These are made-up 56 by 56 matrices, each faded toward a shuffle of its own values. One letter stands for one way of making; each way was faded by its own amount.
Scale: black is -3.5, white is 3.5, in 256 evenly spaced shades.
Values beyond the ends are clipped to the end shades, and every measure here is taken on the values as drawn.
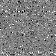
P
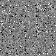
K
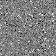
K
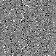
K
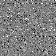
P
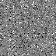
K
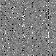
K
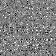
P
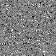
P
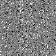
K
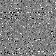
P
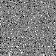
P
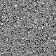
K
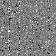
K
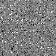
K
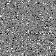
P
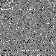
P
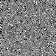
K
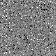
K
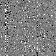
K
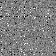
P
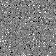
P
